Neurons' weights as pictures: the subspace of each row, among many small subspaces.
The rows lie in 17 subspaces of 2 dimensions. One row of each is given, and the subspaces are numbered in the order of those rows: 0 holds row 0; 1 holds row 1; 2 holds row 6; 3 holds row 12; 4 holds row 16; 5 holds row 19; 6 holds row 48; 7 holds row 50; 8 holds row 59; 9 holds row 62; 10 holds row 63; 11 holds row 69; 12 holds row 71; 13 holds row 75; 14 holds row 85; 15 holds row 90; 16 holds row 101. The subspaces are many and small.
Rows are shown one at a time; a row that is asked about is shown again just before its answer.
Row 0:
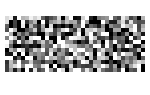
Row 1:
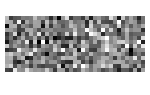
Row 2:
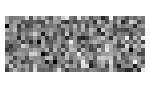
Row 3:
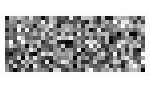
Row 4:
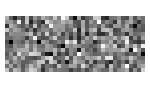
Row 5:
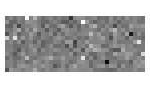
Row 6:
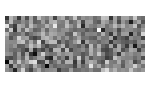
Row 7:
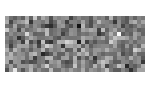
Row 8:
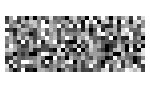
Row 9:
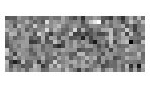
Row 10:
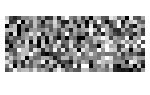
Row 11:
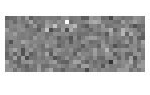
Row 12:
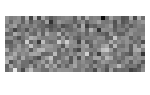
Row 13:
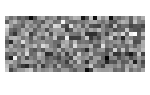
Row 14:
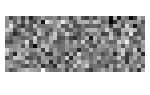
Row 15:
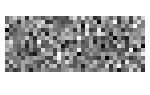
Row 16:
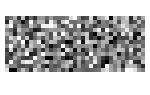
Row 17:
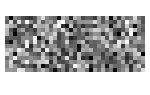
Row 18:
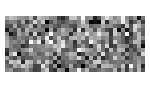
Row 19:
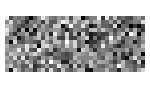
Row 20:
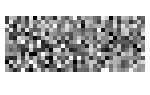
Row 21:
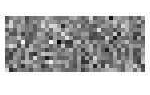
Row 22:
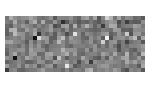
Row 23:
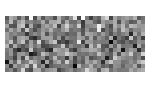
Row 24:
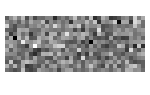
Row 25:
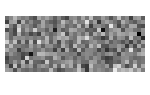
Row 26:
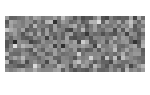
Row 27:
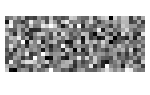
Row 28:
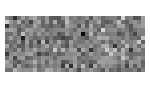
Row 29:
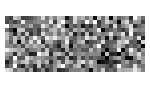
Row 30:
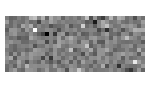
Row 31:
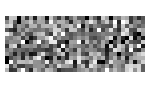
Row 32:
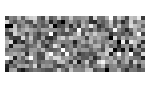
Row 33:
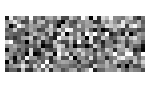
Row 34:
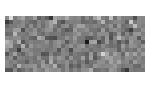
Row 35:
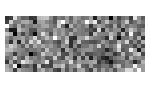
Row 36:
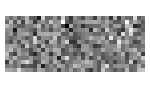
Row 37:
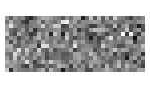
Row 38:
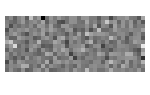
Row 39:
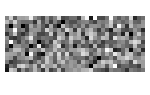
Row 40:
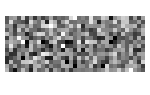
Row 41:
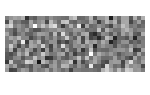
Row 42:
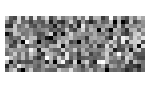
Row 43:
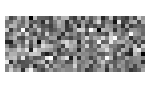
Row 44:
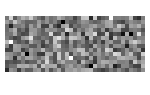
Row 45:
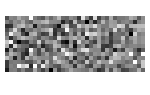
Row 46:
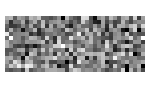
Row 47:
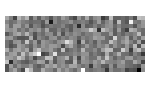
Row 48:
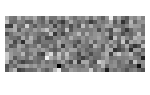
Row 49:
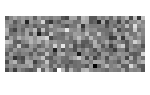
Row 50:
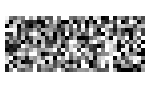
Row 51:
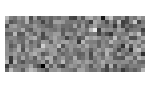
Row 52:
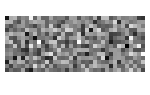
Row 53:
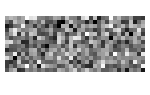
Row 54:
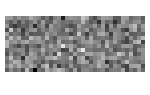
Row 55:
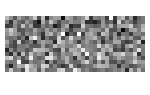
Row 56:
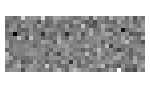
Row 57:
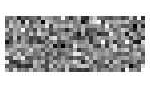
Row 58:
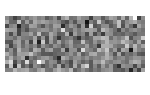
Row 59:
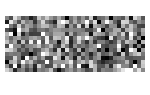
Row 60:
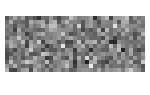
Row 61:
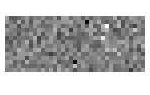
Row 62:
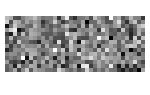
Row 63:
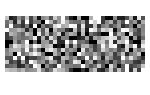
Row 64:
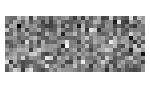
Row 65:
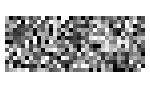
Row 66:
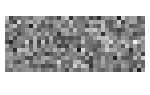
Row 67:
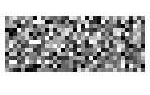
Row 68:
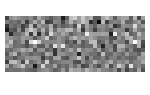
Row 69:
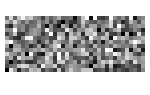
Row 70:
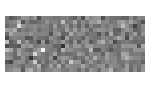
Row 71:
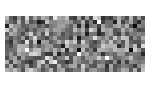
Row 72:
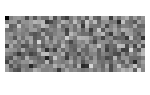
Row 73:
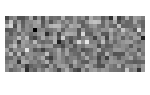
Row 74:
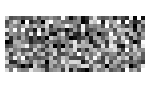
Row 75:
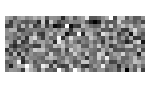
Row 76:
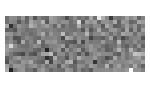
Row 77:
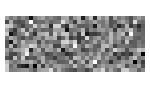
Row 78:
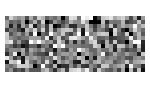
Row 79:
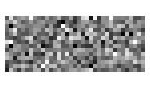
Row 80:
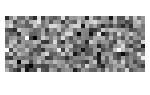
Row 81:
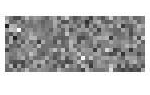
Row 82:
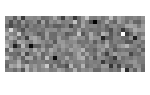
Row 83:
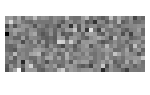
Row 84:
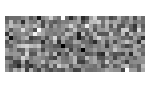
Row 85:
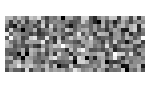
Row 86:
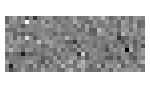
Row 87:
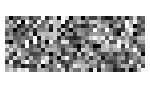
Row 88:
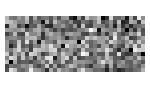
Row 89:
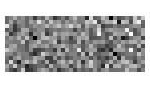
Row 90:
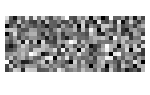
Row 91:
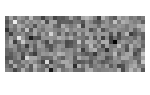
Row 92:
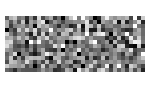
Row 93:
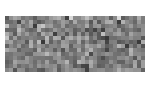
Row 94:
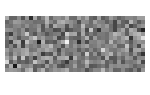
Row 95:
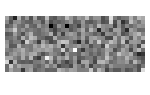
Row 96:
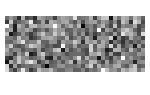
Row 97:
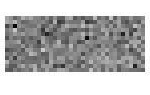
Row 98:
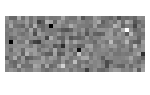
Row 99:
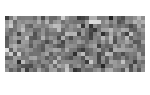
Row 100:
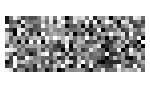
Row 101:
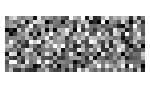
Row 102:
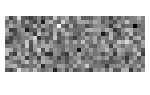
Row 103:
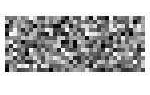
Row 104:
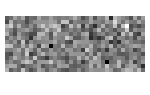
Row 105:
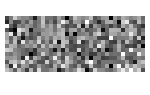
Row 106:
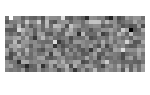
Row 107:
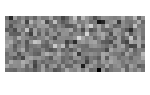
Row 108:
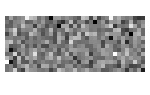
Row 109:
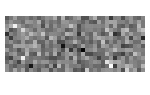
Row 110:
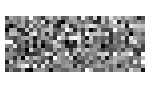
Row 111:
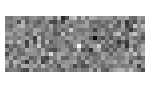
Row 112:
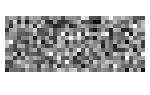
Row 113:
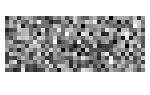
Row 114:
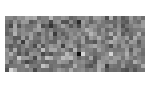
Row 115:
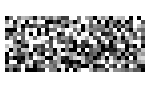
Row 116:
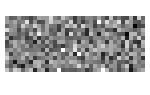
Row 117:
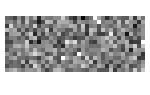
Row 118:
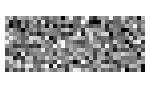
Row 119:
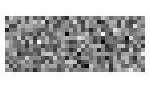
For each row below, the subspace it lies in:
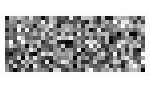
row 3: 5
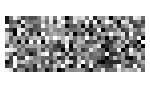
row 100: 1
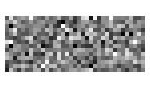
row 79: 11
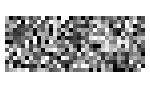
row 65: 9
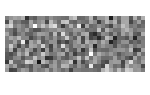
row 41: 4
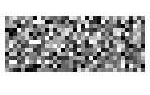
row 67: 16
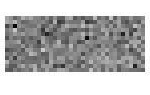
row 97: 1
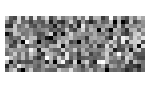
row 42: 6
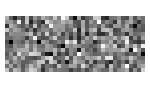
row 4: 12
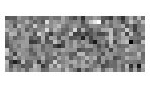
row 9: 16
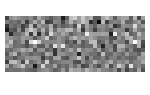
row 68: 13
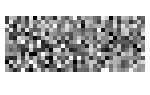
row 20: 2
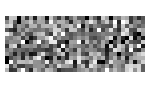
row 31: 6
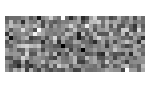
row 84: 14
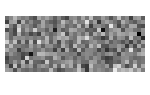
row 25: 8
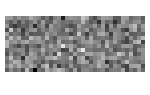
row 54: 14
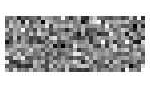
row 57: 0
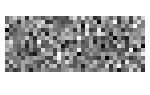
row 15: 12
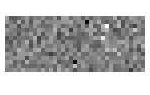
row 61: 8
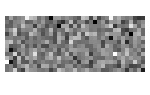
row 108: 15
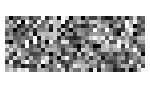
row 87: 9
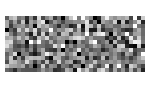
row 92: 10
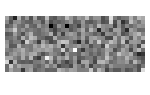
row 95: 6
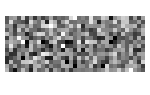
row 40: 4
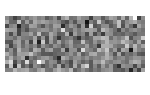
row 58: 8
